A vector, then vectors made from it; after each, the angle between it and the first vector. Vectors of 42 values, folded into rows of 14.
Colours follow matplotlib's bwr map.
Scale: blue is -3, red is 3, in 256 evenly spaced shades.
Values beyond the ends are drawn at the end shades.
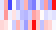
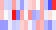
orthogonal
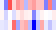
nearly opposite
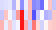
orthogonal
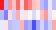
partly opposed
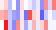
partly aligned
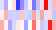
partly aligned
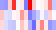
partly opposed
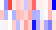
nearly opposite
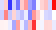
nearly parallel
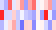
partly opposed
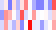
partly aligned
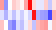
orthogonal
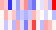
nearly parallel
